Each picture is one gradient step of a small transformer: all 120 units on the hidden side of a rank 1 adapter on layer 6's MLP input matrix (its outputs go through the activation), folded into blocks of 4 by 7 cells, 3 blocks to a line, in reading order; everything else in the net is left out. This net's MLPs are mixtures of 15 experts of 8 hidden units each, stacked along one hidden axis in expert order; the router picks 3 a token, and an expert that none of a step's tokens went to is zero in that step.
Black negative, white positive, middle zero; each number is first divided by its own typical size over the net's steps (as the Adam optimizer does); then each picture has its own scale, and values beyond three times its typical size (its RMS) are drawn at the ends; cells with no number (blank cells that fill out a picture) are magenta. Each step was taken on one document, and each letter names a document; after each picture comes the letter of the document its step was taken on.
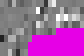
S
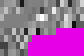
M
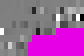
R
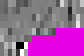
M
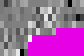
M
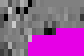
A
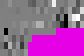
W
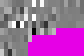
A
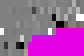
R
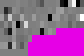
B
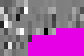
A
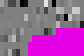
S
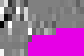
A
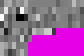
A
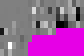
R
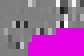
W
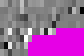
A
